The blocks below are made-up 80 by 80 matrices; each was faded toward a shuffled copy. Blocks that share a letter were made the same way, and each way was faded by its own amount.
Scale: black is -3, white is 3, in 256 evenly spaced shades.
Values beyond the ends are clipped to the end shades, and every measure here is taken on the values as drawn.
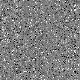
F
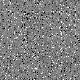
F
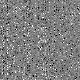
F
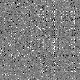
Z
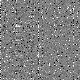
F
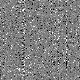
F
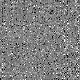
F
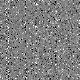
Z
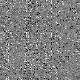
Z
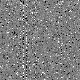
F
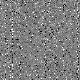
F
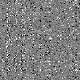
Z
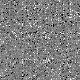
Z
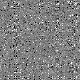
Z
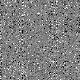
Z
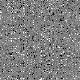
Z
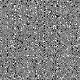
Z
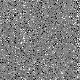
F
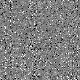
F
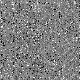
F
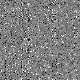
F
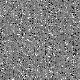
F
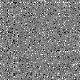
Z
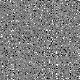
Z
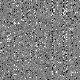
Z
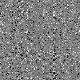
F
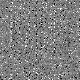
F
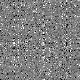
Z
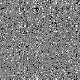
Z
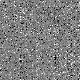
F
